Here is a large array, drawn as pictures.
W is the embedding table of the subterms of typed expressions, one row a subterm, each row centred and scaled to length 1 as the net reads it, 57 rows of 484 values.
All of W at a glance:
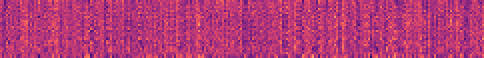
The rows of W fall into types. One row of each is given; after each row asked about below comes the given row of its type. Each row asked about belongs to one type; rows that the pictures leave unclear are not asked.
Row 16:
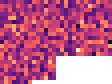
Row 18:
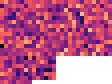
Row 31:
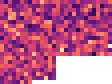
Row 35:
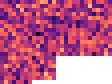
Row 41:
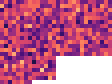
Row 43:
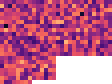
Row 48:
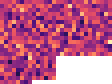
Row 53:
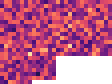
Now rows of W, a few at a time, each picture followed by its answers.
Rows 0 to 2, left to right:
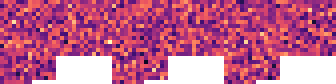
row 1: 41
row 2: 31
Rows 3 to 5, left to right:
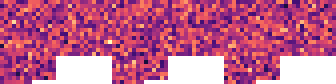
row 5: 16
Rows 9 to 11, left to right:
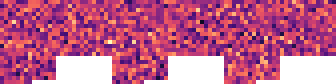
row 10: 31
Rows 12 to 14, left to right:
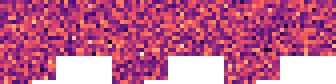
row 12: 16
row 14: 41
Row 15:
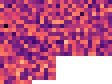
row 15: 43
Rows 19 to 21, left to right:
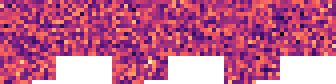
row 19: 43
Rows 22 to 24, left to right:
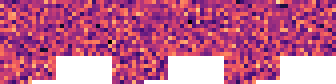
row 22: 43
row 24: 43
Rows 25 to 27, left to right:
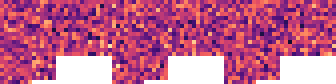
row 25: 31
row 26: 48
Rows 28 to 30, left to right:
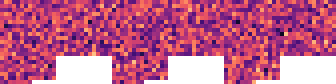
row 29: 41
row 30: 35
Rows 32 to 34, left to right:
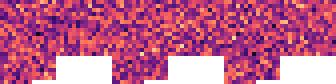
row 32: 35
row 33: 53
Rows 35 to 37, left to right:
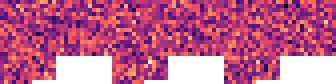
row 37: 53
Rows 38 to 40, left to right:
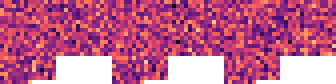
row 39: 53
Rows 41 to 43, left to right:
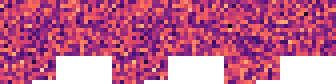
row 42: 41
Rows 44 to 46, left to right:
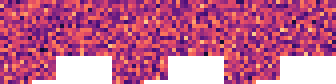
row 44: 41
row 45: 16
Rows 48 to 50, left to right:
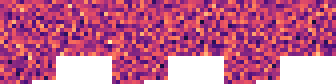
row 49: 53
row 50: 53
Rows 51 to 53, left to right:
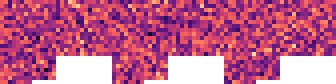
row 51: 18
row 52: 35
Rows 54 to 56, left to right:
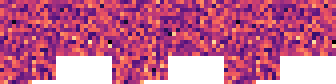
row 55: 35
